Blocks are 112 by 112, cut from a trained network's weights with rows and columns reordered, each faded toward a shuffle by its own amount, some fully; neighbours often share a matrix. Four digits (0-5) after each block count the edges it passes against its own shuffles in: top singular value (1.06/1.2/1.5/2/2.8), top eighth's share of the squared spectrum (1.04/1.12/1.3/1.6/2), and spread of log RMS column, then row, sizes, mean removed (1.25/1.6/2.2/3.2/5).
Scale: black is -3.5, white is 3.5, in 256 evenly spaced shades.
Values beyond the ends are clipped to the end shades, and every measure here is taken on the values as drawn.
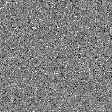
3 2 1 1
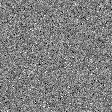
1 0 0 0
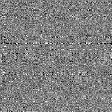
3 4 2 3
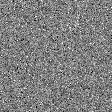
0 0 0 0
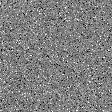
0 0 0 0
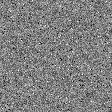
2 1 0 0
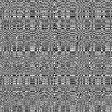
5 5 2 4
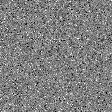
2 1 0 0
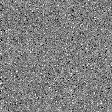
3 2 1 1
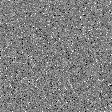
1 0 0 0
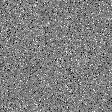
0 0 0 0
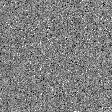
2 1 0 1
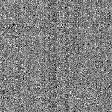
3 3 1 2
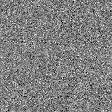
3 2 0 1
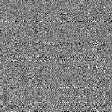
4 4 2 3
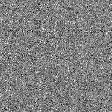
3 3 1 2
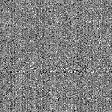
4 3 1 2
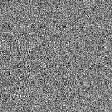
4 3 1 2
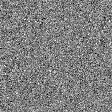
2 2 0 0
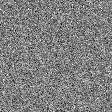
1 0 0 0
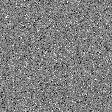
1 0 0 0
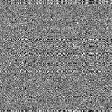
5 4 2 3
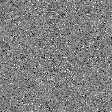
2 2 1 1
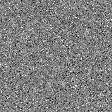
2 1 0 0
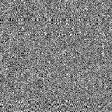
4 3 1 2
